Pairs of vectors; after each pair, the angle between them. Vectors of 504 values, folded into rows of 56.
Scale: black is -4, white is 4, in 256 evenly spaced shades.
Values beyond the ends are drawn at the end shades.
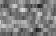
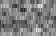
nearly opposite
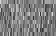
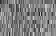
nearly opposite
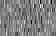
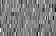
orthogonal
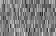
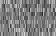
nearly parallel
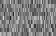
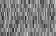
partly opposed
